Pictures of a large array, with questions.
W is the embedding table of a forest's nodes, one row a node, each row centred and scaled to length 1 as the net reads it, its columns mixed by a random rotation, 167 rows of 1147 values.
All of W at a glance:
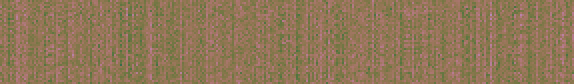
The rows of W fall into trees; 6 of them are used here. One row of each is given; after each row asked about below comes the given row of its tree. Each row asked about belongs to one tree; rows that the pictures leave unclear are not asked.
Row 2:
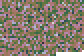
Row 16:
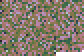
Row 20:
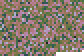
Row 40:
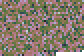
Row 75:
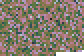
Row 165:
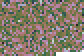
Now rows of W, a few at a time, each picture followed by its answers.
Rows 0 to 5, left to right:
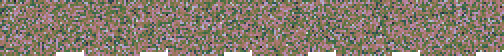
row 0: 16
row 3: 20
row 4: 2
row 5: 40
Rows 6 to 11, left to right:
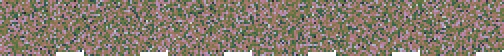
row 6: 40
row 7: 165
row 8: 40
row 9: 2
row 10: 165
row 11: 16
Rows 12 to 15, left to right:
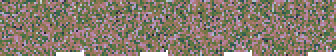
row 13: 40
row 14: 40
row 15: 40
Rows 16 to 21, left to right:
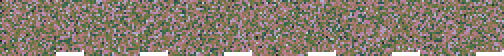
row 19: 20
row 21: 20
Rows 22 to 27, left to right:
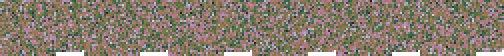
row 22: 40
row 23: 40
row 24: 40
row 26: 40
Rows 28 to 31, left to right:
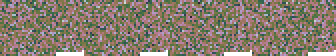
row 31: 165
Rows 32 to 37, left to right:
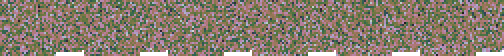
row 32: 16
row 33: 165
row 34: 16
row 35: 2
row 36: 165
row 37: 165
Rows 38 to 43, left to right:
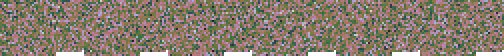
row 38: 165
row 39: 16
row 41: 2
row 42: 75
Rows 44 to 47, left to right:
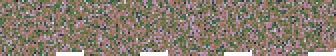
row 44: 2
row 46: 40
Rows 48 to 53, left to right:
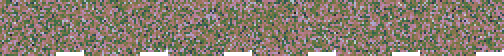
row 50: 75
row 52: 2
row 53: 16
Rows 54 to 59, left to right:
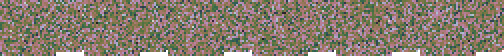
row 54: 75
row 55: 40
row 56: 16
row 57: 40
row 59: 16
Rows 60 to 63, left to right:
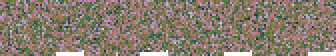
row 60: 75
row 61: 40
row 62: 2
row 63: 20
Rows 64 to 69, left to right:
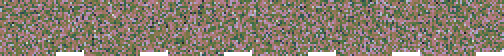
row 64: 40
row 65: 75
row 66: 40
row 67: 2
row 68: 165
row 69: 165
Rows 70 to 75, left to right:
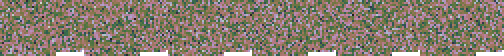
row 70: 165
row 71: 75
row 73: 16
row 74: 165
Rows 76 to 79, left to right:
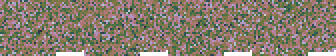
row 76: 2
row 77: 75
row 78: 75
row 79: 165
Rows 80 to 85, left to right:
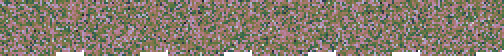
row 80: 165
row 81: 20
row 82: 40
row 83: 40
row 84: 40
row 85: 2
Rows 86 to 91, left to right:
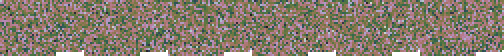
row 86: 75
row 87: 40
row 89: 165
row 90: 165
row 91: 40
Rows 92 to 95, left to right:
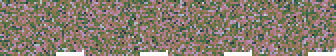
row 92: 165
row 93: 2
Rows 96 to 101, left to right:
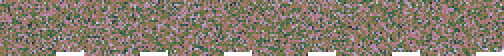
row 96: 75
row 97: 2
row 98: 16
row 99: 75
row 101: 165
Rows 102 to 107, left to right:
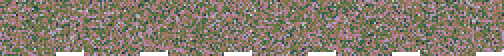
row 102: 165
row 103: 2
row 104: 75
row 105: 2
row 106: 75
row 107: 165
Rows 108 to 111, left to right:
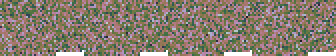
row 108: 40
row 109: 40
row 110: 16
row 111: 16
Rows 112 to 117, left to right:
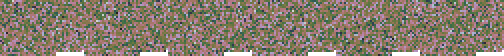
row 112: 165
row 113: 40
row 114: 40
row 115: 2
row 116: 75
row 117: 165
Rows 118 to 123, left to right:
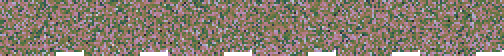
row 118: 2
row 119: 165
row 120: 165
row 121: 165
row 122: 16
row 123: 2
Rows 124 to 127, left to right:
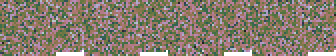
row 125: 2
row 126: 165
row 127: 165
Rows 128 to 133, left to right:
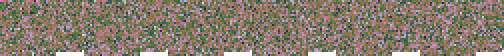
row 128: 40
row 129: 165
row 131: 165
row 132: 16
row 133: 20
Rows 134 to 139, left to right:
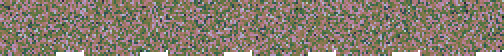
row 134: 75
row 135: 40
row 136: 165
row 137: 20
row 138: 2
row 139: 40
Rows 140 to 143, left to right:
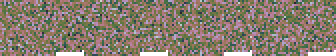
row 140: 40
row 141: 165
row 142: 40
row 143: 20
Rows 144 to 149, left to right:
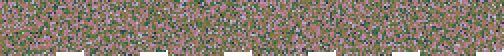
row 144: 2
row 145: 2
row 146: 165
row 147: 2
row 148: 2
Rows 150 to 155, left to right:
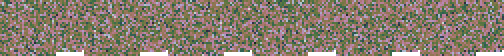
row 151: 75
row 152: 2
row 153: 165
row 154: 75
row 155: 40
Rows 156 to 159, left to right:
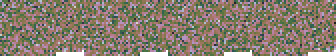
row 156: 165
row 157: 2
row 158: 16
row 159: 165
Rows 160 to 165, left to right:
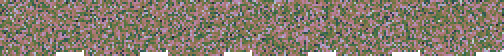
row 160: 16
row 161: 16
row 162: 20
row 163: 40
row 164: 2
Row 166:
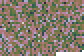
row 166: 40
